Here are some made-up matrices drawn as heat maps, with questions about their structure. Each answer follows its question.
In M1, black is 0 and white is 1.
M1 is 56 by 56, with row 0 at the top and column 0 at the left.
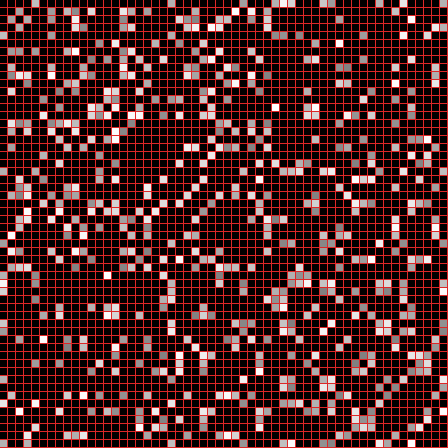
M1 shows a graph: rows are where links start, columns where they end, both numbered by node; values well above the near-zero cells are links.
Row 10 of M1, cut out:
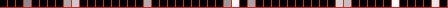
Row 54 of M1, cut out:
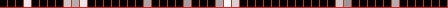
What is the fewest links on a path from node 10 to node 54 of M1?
1
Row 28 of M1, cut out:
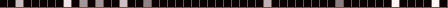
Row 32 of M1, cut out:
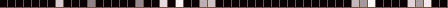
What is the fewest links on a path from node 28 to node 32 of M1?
3
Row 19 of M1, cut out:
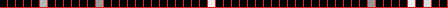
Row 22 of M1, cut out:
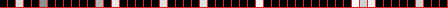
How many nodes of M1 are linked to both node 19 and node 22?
3
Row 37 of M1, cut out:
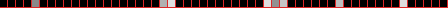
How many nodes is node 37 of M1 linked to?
8
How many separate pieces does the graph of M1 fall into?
1
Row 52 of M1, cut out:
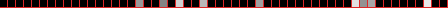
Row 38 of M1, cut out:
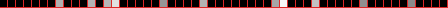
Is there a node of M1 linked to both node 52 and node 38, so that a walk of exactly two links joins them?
yes
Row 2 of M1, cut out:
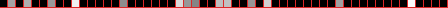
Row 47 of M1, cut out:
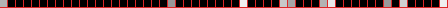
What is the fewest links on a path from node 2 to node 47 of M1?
3
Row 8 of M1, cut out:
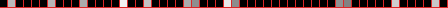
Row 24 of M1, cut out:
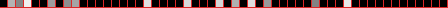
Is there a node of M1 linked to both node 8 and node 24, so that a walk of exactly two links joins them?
yes
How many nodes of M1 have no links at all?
0
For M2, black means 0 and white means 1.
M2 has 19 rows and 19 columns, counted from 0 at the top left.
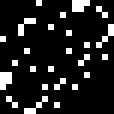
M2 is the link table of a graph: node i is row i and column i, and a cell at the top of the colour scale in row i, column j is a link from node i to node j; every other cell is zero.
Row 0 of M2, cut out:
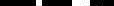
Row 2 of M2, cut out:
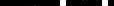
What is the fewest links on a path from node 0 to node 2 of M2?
3
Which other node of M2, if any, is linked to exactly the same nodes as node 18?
node 3
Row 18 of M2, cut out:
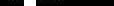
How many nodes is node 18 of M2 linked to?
2
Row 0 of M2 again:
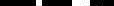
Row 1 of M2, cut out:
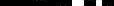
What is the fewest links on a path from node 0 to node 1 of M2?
2
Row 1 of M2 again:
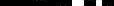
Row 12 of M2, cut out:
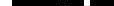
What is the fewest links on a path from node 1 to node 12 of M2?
1
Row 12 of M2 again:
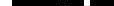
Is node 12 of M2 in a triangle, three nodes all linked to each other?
yes
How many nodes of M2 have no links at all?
1
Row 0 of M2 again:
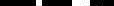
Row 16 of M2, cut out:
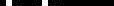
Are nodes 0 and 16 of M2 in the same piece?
yes
